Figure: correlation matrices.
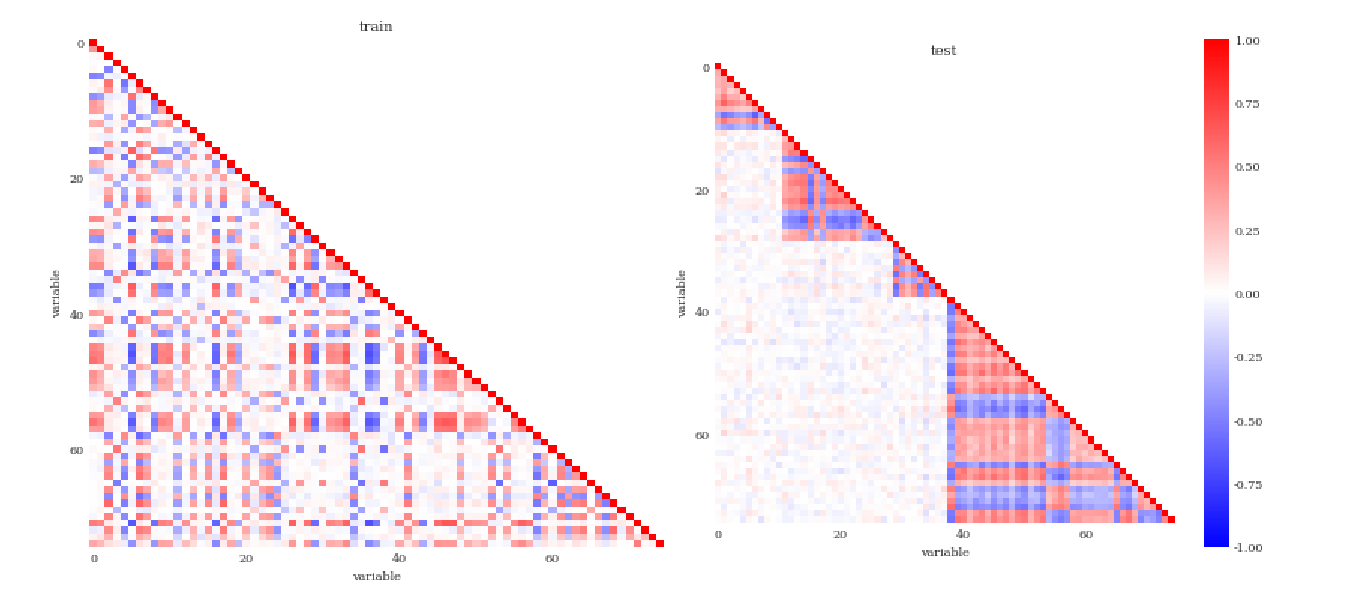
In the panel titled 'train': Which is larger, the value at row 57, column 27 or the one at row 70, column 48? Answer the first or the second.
the second
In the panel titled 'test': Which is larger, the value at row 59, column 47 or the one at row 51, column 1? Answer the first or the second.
the first
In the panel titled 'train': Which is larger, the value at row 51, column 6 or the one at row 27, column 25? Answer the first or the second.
the first
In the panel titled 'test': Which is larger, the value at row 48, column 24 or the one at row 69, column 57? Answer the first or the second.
the second
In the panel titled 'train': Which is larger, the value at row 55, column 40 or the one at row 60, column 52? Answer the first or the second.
the first
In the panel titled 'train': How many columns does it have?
75
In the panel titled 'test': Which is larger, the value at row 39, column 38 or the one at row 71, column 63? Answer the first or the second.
the second
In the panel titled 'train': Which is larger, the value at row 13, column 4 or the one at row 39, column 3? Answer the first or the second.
the second
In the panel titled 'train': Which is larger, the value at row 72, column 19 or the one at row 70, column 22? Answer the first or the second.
the second
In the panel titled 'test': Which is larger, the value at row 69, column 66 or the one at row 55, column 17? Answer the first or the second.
the second
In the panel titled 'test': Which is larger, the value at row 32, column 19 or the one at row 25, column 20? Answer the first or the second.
the first
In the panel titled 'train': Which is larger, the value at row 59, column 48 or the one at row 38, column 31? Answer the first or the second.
the first
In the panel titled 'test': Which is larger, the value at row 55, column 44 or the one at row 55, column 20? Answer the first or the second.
the second
